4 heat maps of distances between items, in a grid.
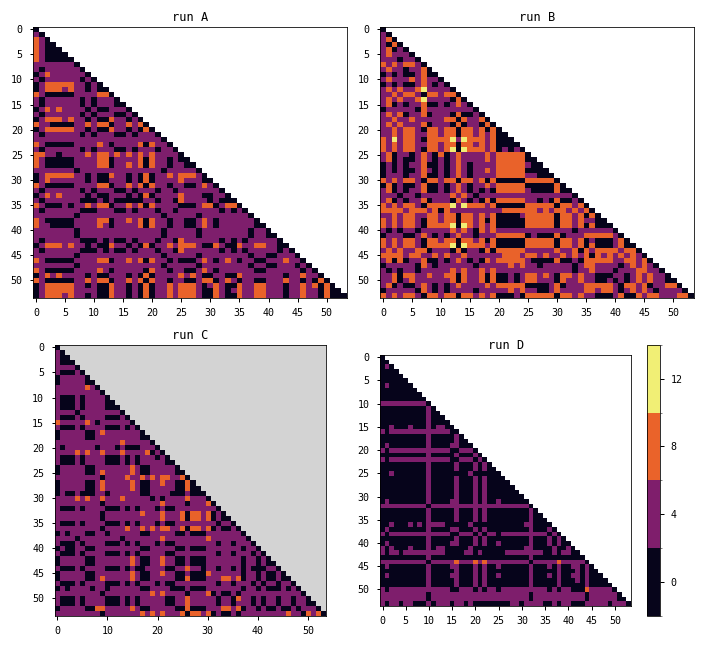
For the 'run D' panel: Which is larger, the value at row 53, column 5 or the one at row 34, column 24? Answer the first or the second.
the first
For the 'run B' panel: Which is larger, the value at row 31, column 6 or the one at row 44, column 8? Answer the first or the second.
the first
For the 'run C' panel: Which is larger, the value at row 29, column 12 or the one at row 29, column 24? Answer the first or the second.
the first
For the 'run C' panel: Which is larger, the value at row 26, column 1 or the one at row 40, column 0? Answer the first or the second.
the first
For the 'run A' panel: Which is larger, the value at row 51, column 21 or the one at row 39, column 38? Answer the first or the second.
the first
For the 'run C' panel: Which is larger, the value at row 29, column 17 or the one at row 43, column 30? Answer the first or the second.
the second
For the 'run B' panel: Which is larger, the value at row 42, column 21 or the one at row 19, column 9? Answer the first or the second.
the second
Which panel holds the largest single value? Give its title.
run B
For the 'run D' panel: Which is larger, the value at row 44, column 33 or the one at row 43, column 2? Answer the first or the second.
the first
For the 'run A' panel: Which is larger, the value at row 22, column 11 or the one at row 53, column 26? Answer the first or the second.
the second
